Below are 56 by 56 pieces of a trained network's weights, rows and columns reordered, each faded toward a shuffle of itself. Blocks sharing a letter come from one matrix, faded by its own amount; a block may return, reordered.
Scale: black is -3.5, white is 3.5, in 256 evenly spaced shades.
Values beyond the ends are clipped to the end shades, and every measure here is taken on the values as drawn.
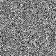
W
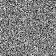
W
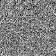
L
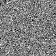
L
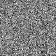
W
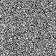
W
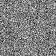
W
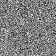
W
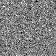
L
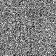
W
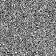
W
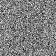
W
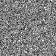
L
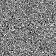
L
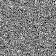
L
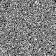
L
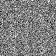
W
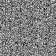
W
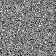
L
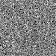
L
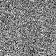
W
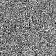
W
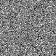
L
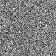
L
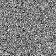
L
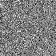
W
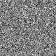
W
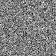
W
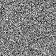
W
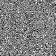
L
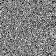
L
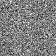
W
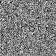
W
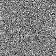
L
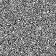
L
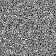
L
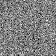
W
